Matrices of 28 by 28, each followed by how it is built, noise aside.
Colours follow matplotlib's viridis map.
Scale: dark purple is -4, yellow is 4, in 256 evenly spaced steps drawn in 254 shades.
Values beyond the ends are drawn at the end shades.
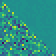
lower triangular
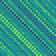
Toeplitz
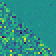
lower triangular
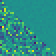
lower triangular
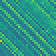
Toeplitz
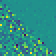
lower triangular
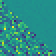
lower triangular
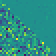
lower triangular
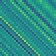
Toeplitz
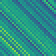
Toeplitz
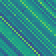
Toeplitz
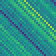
Toeplitz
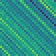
Toeplitz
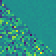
lower triangular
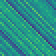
Toeplitz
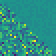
lower triangular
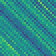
Toeplitz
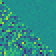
lower triangular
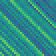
Toeplitz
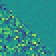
lower triangular
